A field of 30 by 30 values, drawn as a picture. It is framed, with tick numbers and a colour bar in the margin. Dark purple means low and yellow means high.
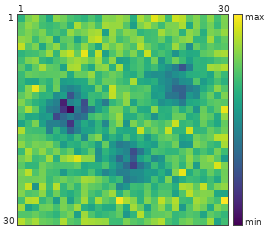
On average the colour sits 70% of the way up the scale. Three dips sink into the field. The ninth with the lowest average is the middle left. No row or column stands out. The halves do not mirror each other.
